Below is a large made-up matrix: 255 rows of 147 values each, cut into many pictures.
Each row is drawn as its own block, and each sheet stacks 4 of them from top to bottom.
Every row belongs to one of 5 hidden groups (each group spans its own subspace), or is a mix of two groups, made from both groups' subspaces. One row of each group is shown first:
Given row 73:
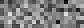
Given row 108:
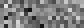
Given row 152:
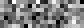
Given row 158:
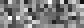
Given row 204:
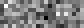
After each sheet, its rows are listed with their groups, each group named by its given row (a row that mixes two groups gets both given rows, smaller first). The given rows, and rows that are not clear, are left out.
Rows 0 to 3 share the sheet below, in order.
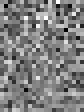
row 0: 204
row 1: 73
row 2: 152
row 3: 73 and 108
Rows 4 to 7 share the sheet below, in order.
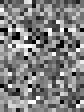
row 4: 204
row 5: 158
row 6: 158
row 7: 152 and 158
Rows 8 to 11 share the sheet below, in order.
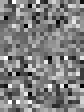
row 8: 152
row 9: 158
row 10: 158
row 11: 158
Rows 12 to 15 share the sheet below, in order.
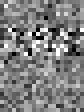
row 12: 204
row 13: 152
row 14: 204
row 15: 204
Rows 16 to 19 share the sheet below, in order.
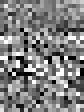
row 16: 108
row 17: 108 and 204
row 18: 158
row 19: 73
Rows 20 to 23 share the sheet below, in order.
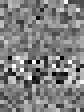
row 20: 73
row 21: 204
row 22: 152 and 158
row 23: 204
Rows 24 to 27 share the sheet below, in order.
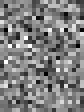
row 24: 73 and 204
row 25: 158
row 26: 204
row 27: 158
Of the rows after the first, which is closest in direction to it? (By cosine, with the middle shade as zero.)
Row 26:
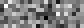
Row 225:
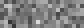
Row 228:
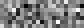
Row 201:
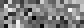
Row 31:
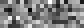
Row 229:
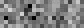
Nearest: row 201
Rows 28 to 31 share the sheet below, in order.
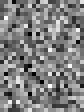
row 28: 152
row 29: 152 and 204
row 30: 108
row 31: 158
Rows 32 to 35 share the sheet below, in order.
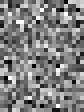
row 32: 73
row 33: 204
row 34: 152
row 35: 73
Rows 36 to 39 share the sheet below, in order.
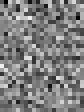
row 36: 158
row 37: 73 and 108
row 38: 204
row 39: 158
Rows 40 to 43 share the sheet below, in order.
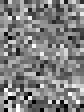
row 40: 158
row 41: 108
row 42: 73
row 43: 108
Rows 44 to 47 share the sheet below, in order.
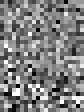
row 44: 73
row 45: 152
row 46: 108
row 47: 158
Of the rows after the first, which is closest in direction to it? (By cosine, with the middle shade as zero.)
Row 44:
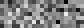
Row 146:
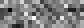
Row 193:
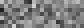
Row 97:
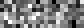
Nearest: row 193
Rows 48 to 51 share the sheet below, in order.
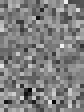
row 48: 73
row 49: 158
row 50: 204
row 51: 108 and 152
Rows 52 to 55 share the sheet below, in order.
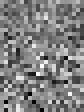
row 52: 204
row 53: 108
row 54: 73
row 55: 108
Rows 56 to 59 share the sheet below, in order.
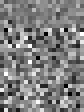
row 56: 152
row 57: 158
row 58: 152
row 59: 73 and 108
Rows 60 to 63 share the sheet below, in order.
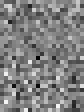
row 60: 152
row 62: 152
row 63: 152
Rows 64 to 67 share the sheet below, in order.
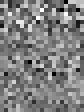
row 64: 73
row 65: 158
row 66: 152
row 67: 108
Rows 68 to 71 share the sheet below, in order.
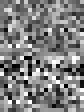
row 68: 158
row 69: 158
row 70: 204
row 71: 158
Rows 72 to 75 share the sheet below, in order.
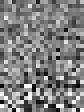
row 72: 152
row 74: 204
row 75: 204
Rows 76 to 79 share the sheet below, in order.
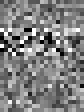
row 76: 73
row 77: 204
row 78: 158
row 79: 158
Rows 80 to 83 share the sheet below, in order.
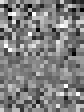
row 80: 108
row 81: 152
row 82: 73
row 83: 73
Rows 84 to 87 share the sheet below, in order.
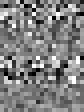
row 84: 108 and 152
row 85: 152
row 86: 152
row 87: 73
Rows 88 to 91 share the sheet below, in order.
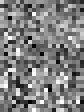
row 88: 108
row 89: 108
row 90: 108 and 152
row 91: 158
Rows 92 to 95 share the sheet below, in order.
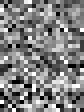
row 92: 204
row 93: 158
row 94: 108
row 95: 204
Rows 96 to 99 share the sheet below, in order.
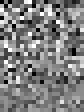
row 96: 204
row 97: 152
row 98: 108
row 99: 158
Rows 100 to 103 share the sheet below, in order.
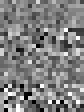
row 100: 152
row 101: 73
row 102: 152
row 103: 108
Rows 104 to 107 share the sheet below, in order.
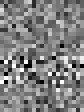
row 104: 204
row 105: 158
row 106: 108
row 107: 204
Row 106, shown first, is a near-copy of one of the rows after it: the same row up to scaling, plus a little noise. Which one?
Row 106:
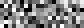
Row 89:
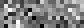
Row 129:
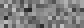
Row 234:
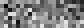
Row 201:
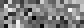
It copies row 129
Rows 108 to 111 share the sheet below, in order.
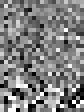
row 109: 73
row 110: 108
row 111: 158
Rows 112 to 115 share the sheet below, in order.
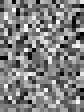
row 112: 152
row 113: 158
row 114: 158
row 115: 158
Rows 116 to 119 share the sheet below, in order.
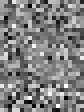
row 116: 152
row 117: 108
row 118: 158
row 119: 73
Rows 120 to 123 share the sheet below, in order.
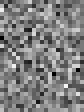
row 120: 204
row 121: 204
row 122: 152
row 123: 73
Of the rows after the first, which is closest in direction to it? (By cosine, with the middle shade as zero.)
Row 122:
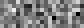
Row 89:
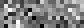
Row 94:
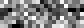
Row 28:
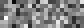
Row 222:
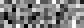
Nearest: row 89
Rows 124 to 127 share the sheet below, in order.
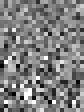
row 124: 158
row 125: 152 and 158
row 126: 152 and 204
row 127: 108 and 152
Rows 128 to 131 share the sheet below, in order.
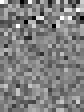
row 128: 158
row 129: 108
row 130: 73
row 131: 158
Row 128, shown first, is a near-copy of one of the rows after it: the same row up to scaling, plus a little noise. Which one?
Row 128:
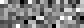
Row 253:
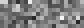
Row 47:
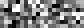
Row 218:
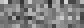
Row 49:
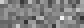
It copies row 49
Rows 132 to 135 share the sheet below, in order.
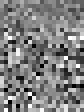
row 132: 108
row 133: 108
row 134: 73
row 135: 108
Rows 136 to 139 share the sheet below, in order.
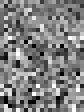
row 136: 108
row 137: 108
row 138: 158
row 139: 152
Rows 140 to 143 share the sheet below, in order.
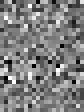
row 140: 152
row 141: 158
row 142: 152
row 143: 108 and 158
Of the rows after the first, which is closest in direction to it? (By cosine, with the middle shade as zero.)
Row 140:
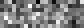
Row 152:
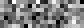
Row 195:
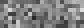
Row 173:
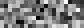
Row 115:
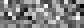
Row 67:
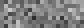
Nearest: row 173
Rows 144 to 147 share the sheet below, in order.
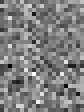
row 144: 108
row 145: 108 and 158
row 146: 108
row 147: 73
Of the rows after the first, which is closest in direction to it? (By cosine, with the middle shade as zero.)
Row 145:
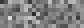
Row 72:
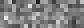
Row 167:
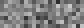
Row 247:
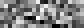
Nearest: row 72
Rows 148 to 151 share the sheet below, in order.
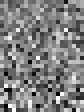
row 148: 73
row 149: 73 and 158
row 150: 152
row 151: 152
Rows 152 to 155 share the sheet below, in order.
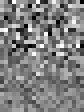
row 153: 158
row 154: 73
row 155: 108
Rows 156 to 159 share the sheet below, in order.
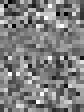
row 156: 204
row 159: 73
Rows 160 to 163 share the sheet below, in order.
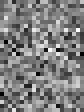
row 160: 152
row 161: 158 and 204
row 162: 73
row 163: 204
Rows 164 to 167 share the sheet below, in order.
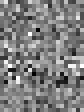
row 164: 158
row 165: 152
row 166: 108
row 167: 204
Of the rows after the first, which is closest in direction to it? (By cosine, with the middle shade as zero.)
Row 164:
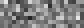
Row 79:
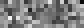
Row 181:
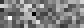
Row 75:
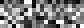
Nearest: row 75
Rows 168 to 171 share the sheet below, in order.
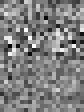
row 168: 204
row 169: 158
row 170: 108 and 152
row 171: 204
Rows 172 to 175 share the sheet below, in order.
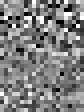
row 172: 204
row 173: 73
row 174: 158
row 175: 204
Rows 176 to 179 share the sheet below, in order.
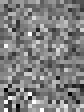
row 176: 108
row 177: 152
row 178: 73
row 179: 108
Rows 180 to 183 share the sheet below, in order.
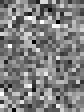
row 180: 73
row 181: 108
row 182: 204
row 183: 204
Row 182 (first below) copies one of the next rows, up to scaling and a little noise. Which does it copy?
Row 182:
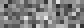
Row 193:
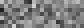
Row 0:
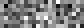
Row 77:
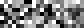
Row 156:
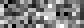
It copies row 0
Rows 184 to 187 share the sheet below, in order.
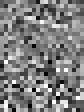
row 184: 73
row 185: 108
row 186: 204
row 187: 152
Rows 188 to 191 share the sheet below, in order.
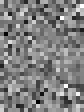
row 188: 158
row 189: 108
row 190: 204
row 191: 73
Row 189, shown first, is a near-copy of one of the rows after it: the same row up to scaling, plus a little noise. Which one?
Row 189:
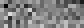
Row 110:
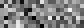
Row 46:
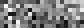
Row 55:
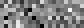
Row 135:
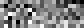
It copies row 135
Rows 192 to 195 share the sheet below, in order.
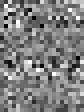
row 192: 108
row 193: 204
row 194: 152
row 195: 108
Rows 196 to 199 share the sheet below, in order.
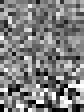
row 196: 108 and 152
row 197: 204
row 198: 204
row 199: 73
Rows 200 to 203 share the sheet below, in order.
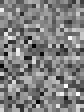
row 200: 158 and 204
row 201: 108
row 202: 204
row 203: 73
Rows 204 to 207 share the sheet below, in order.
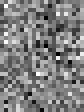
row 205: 204
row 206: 73 and 204
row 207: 108
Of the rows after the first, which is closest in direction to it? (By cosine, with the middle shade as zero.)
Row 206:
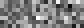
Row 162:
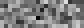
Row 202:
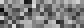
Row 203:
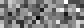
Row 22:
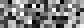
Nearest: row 202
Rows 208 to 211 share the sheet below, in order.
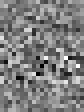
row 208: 73
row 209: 204
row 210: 73
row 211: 158
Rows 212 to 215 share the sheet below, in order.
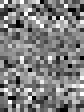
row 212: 108
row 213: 158
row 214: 108 and 158
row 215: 108
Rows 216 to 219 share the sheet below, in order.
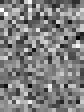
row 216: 204
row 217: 158
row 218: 158
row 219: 158
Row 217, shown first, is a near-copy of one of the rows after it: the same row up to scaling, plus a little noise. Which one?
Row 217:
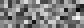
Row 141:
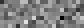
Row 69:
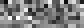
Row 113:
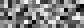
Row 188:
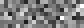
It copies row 113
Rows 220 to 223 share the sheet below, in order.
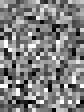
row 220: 73
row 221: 152
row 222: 152
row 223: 158
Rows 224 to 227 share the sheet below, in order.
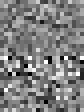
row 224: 73
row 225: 152
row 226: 158
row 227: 204
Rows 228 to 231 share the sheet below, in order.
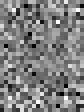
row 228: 73 and 152
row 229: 108 and 152
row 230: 108
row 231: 73
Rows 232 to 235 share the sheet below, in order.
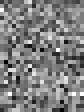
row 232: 204
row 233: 73
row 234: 108
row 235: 108
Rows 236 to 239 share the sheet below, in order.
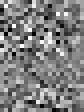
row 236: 204
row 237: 204
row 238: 108
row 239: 73
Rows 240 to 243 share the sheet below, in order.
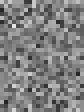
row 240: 204
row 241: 73
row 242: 158
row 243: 152
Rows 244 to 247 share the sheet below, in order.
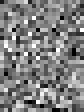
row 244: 158
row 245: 152
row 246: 152
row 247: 73
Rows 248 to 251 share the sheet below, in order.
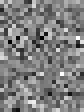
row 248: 204
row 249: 73 and 158
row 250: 158
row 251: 73 and 108
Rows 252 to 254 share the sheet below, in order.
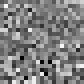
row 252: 108
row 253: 158
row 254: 158 and 204
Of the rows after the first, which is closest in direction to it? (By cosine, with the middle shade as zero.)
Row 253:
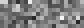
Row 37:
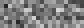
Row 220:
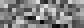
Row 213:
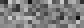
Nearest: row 220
